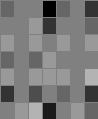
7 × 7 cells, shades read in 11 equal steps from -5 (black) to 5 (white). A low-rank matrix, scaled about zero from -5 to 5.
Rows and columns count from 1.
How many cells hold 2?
2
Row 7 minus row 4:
1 1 3 -5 0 1 -1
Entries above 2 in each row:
0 0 0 0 0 0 0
